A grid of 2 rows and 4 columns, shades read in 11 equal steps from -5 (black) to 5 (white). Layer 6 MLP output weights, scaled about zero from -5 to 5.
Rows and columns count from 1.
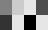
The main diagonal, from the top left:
0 4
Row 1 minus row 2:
3 -1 9 -6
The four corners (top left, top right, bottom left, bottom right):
0 -2 -3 4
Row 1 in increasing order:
-2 0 3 4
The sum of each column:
-3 7 -1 2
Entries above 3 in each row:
1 2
